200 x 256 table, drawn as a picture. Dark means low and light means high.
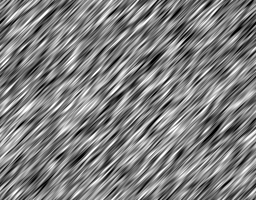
Histogram: bell-shaped. Grain: diagonal, up to the right. Odd rows or columns: none. Slope: none. Ninth with the lowest average: top right.
